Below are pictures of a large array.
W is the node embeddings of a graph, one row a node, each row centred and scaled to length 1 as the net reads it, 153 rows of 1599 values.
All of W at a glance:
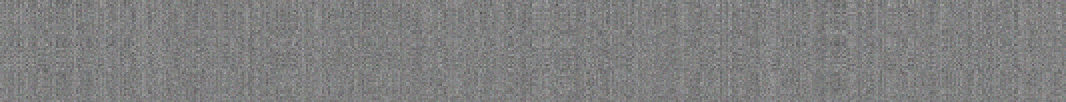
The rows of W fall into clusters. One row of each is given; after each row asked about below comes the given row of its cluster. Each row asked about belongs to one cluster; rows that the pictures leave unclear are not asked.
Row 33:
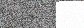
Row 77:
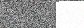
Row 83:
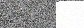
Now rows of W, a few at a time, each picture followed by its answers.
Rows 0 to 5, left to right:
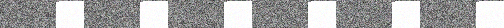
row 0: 33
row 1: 33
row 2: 77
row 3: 77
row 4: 77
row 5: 33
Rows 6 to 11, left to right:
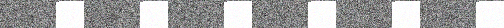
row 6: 33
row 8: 33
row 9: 33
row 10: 77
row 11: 33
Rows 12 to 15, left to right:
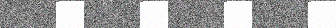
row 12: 77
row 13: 83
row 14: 33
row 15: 33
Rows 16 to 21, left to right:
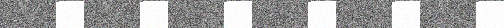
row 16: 83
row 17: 83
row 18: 33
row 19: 33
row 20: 33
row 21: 83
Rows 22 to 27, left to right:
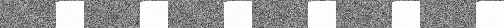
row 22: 83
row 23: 33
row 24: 83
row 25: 33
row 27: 77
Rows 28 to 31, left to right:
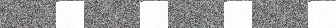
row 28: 33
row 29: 83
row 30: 33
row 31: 83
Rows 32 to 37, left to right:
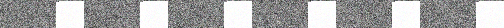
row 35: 77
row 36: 77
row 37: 83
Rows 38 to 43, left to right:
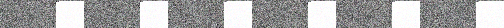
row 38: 33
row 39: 33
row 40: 83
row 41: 33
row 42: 33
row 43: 83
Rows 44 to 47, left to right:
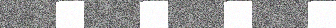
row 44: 33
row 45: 83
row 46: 77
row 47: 77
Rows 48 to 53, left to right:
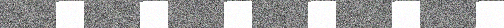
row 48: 83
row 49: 83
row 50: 77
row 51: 33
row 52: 83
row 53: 77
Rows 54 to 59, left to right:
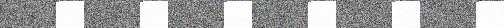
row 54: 33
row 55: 33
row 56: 83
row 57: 33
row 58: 77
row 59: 77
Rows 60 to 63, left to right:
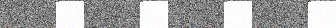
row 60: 77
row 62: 77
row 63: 33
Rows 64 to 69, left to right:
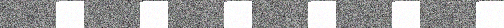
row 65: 77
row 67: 33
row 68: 33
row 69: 33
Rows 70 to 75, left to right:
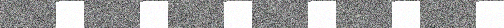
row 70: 77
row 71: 77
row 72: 83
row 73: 83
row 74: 77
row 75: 33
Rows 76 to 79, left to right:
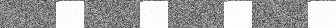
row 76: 77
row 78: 33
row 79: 83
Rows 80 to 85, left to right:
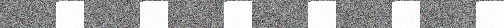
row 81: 77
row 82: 83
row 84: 33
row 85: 33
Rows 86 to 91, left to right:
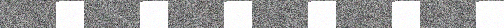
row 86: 77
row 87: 83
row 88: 83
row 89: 33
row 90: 33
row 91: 83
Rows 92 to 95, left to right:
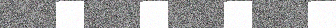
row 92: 83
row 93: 33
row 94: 77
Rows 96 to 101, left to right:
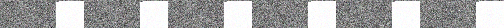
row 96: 83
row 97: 83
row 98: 83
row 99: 33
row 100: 83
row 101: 33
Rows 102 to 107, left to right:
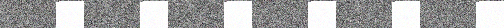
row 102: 77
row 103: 83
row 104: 83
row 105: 77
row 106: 83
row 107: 77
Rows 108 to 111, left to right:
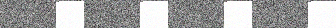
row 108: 77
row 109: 33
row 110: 77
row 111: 77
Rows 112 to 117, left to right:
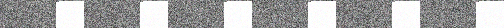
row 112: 33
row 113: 33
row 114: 83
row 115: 77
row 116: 33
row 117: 77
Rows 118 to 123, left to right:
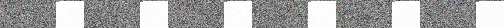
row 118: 77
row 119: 33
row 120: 77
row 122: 33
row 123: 77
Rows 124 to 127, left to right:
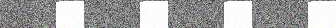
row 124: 33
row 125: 77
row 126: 77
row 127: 77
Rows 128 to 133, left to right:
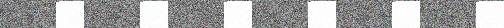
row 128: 33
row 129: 33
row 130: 77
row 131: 83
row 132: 33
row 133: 33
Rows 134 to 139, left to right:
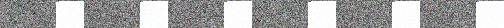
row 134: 77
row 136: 33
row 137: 83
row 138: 33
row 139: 33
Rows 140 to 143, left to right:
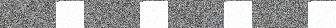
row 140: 83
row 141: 77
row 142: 33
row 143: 77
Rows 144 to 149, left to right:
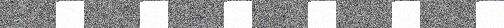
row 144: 83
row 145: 83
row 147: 33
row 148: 77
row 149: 83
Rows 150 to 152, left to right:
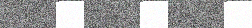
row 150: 77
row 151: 33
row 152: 83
